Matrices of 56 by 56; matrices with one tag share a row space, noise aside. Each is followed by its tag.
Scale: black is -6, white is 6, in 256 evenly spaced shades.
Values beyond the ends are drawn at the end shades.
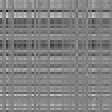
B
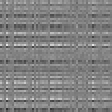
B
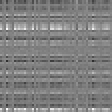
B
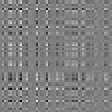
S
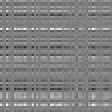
B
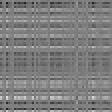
B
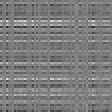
B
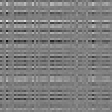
B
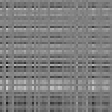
B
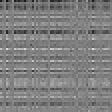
B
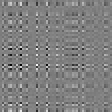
S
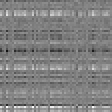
B
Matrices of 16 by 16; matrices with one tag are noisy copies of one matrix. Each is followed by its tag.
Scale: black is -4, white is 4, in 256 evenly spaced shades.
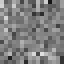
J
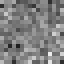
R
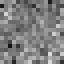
R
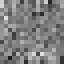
J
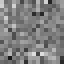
J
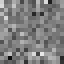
J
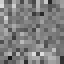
J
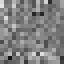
J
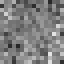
R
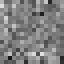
J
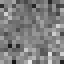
R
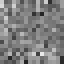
J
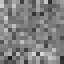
J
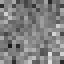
R
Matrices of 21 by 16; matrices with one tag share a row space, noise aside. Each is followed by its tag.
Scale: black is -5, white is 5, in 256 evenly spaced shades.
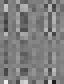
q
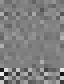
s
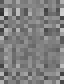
s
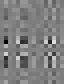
q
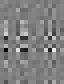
q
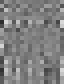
s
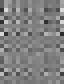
s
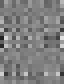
s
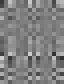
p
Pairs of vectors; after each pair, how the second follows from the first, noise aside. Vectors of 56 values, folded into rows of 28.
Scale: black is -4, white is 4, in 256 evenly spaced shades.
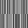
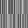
reversed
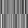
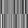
copied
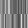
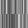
reversed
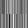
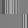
partly zeroed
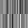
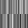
negated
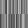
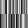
scaled up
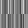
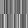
reversed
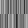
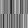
reversed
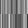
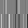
partly zeroed
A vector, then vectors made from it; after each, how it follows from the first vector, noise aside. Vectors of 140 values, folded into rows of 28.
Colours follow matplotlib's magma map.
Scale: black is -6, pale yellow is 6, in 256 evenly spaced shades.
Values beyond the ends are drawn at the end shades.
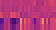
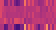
wrapped around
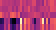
scaled up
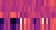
scaled up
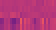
shrunk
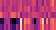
scaled up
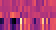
scaled up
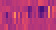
wrapped around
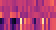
scaled up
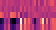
scaled up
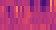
wrapped around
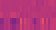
shrunk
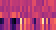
scaled up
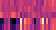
scaled up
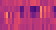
wrapped around
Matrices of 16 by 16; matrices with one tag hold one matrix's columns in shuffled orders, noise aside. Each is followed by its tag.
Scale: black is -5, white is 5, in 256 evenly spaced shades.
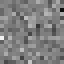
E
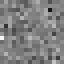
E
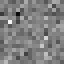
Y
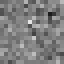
Y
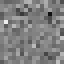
Y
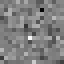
E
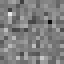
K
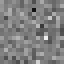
E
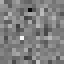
E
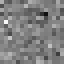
Y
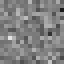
E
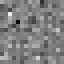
K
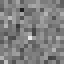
E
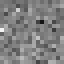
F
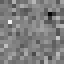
Y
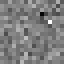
Y
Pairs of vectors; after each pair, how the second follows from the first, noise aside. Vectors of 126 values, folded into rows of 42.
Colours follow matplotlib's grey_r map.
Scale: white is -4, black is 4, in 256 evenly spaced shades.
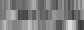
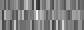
shuffled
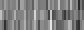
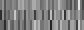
sign-scrambled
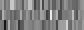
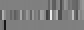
partly zeroed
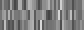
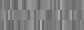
shrunk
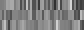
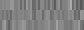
shrunk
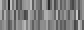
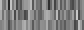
copied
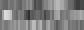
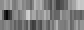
negated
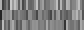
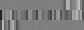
partly zeroed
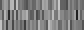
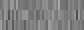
shrunk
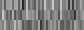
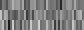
wrapped around
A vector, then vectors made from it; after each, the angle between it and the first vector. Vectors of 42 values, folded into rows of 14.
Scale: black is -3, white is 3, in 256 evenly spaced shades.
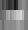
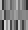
orthogonal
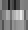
nearly parallel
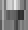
nearly opposite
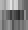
nearly opposite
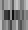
partly opposed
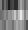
nearly parallel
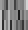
orthogonal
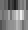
nearly parallel
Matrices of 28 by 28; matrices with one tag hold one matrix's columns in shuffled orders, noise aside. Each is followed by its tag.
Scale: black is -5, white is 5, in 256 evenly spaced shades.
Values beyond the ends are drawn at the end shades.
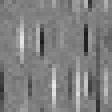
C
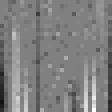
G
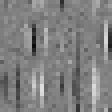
C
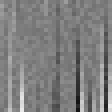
G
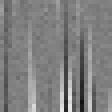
G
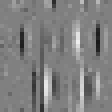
C
